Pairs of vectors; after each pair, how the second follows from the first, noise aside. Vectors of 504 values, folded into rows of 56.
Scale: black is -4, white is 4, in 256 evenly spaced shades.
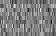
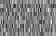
negated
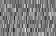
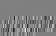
partly zeroed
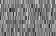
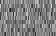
copied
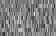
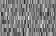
shuffled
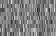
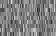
copied
